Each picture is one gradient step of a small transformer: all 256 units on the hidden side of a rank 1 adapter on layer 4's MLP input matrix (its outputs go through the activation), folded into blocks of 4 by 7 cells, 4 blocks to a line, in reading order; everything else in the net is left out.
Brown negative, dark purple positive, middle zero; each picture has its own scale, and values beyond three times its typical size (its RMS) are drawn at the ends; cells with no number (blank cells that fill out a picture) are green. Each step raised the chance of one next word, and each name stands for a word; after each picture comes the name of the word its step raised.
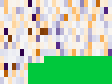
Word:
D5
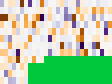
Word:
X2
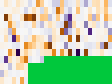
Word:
X2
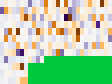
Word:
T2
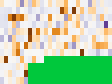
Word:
D5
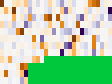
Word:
T2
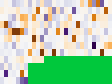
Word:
D5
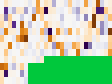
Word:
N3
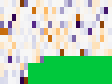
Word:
T2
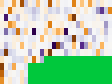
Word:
N3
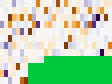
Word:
D5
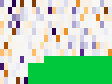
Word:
D5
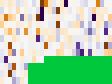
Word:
X2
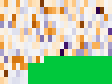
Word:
T2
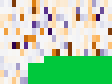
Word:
N3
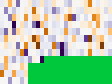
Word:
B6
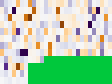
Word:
X2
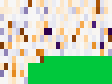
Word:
T2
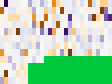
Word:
B6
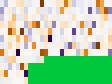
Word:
T2
